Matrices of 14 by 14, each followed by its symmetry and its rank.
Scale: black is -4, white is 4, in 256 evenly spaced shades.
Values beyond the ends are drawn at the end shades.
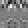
neither, rank two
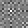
symmetric, rank two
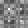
symmetric, rank two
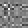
neither, rank two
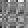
neither, rank two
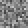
neither, full rank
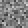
neither, full rank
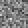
neither, full rank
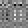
neither, rank two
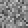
neither, full rank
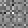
symmetric, rank two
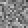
neither, full rank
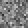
neither, full rank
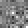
symmetric, rank two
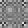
symmetric, rank two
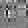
neither, rank two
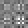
symmetric, rank two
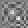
symmetric, rank two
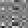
neither, rank two
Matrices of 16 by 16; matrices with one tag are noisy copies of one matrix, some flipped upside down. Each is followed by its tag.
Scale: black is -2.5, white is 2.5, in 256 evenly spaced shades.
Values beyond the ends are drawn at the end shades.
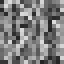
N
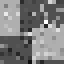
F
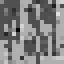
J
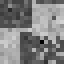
F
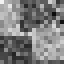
F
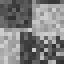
F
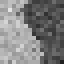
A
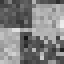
F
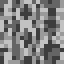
N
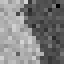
A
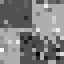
F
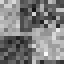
F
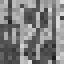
J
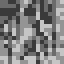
J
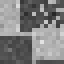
F
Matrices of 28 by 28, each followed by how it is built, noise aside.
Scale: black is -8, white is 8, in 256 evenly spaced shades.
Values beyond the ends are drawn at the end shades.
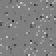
sparse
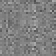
low rank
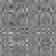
low rank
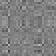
low rank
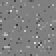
sparse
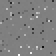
sparse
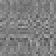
low rank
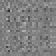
low rank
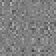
low rank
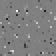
sparse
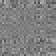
low rank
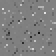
sparse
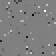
sparse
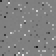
sparse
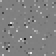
sparse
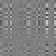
low rank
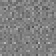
low rank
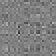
low rank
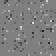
sparse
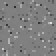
sparse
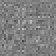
low rank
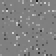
sparse
